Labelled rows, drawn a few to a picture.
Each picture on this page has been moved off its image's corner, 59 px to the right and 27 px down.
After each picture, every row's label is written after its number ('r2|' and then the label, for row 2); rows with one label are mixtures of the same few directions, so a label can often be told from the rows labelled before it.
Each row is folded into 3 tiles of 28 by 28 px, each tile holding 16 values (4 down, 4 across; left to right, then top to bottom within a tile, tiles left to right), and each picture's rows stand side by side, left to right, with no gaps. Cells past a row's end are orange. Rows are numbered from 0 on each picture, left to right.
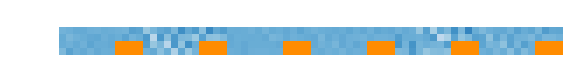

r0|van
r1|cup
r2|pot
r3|cup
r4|pot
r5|cup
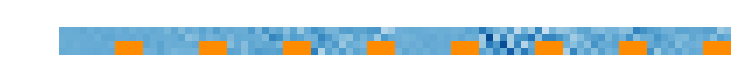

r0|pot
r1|pot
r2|pot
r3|van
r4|van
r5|cup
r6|van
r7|van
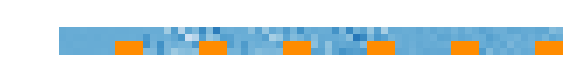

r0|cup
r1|pot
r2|pot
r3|pot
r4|pot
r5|van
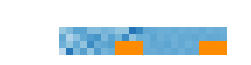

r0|van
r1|cup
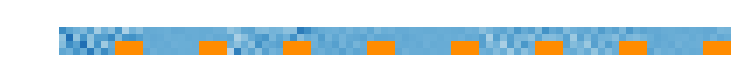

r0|cup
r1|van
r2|van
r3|cup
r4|van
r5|cup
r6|cup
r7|van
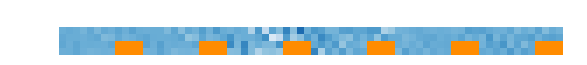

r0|pot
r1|pot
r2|pot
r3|van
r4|van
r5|cup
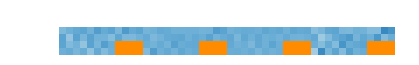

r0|cup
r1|van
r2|cup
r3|van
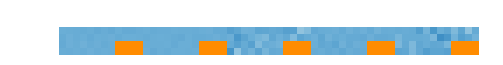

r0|cup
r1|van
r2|van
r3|cup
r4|pot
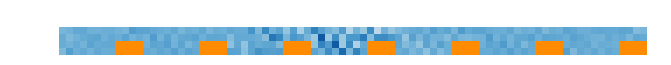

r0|van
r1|cup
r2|pot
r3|cup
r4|cup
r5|cup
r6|van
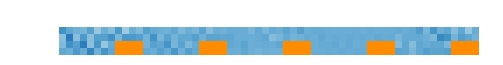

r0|cup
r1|cup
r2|pot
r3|cup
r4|pot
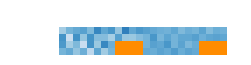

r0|cup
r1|cup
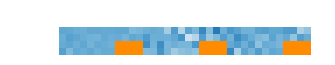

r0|van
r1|pot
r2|van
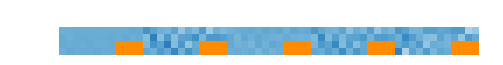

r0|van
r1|cup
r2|cup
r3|cup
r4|van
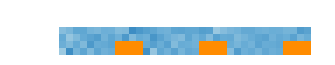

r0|van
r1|van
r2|van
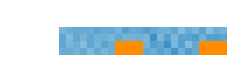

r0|cup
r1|cup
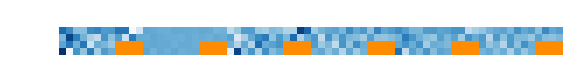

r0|van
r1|van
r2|van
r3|cup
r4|van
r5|cup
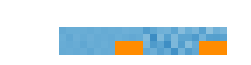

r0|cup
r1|cup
